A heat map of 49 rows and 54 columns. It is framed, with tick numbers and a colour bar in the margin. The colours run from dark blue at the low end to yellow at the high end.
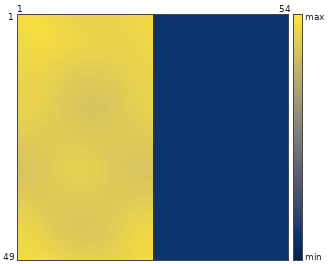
It is made of 1 by 2 panels. Panel 1,1: very high, smooth, faint in contrast. Panel 1,2: very low, flat.
